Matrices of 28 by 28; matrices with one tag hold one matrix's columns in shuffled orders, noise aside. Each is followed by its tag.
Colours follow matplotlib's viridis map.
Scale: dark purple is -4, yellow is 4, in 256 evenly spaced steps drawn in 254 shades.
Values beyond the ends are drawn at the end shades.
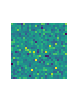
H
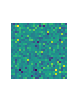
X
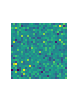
X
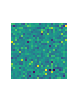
X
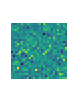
H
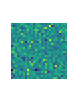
X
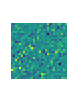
H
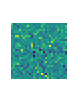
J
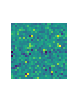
J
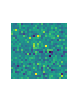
J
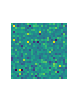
X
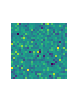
H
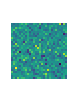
H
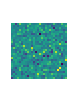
H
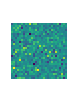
H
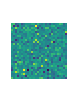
X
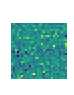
J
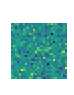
H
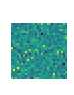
H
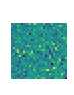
H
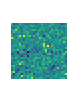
J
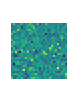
H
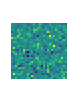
J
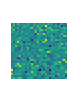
X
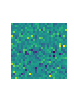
J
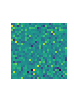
X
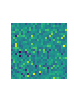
J
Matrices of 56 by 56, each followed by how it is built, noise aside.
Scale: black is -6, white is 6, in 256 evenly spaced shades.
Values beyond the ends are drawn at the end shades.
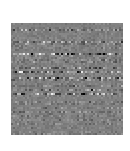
uneven rows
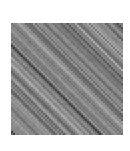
Toeplitz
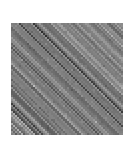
Toeplitz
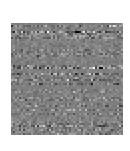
uneven rows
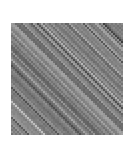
Toeplitz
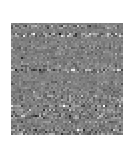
uneven rows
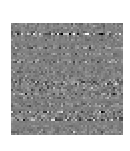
uneven rows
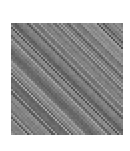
Toeplitz
